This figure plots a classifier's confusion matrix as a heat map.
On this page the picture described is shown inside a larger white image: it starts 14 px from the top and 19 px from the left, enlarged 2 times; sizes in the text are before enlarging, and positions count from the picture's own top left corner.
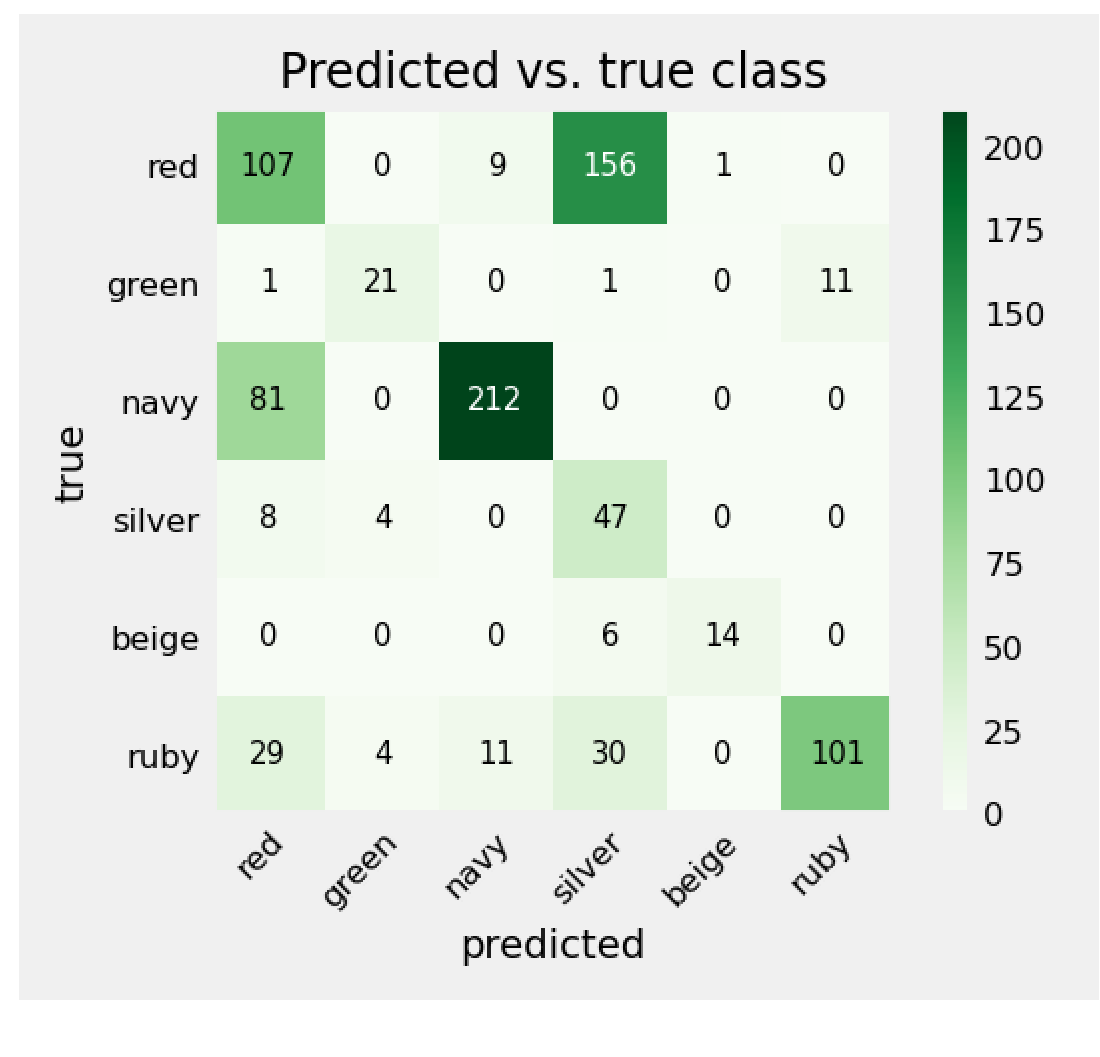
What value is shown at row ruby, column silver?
30
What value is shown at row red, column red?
107
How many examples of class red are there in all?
273
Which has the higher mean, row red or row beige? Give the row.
red
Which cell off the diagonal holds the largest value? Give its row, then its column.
red, silver
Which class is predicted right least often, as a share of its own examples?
red
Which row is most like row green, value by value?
beige
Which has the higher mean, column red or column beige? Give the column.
red
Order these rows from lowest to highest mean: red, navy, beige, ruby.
beige, ruby, red, navy
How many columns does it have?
6
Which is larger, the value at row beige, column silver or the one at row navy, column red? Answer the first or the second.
the second
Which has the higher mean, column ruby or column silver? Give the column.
silver
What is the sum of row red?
273
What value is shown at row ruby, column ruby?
101
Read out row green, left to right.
1 21 0 1 0 11
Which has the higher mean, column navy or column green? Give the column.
navy
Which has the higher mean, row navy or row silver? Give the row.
navy
